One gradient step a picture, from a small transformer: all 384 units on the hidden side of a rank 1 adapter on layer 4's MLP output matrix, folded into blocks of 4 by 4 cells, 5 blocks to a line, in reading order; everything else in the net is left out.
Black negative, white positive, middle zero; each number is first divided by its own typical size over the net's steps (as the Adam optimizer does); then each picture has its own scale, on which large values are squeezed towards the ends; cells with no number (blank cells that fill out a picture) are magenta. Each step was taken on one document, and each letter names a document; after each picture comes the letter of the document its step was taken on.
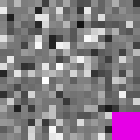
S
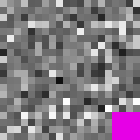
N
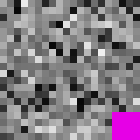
N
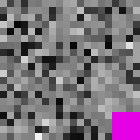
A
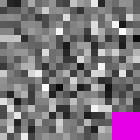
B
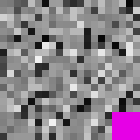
N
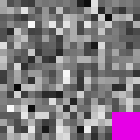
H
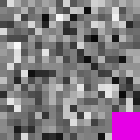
H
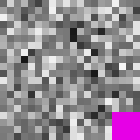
A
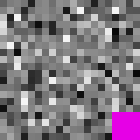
H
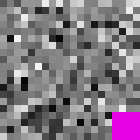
N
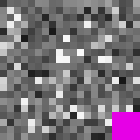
H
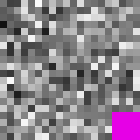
A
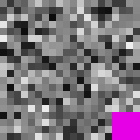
A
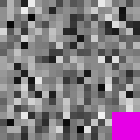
H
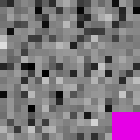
S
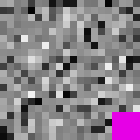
B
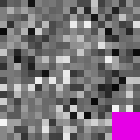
H
